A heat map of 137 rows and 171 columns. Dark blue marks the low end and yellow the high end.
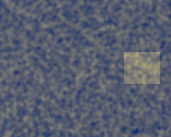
Ninth with the highest average: middle right. Slope: none. Odd patch: higher, in the middle right. Stripes: none. Grain: blotchy.
